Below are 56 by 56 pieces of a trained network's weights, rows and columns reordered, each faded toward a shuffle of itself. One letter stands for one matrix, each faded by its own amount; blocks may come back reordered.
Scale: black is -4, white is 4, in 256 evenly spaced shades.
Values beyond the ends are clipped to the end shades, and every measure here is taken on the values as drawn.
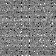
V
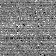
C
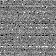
C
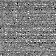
C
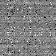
V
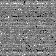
C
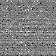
V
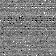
C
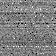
C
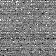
C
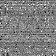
V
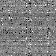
V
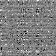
V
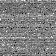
C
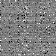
V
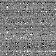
V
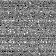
C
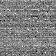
C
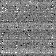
V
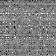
V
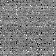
V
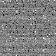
V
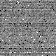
C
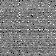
V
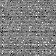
V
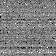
C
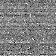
C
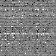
V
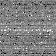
C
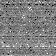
C
